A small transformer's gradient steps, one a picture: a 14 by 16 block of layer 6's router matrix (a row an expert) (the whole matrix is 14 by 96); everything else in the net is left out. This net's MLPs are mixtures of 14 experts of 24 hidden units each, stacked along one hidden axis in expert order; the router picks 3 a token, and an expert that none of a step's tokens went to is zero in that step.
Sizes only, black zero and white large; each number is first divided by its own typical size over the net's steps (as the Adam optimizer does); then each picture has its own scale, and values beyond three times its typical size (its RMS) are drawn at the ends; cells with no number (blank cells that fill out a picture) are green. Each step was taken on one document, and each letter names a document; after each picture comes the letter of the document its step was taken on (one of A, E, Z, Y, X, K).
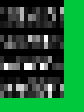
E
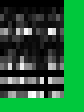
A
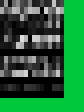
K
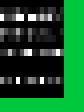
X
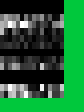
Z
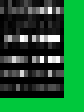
K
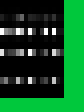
X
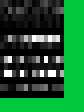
K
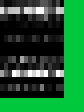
K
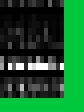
E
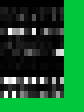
A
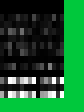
A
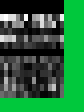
Z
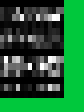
K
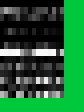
A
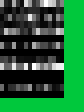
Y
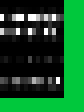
X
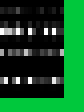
X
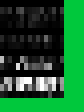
E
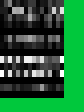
K
